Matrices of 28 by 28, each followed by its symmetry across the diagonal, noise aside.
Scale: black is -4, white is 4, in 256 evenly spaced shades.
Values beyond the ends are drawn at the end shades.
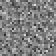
antisymmetric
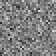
antisymmetric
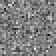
antisymmetric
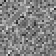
symmetric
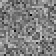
symmetric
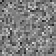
symmetric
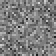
symmetric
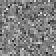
antisymmetric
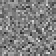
antisymmetric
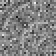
symmetric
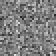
antisymmetric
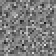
symmetric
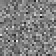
antisymmetric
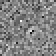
symmetric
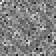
symmetric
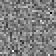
antisymmetric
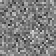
symmetric
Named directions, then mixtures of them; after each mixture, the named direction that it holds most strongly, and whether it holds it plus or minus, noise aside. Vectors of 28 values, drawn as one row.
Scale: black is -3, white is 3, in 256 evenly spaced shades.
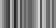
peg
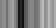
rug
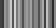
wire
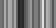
rug, plus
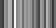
wire, plus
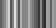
peg, minus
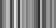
peg, minus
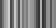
peg, minus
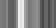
rug, minus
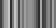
peg, minus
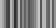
peg, plus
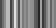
peg, minus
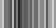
wire, minus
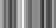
rug, minus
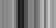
rug, plus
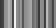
wire, plus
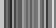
wire, minus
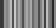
wire, plus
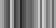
peg, plus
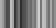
peg, plus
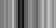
rug, plus
